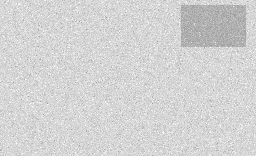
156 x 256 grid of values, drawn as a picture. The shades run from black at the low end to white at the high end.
No regular stripes run through it. The ninth with the lowest average is the top right. Overall the values sit about 80% of the way up the scale. The halves do not mirror each other. An odd patch, lower than its surroundings, sits in the top right.
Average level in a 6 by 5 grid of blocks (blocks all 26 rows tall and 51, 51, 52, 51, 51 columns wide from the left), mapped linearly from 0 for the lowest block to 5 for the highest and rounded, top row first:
55520 | 55520 | 55555 | 55555 | 55555 | 55555
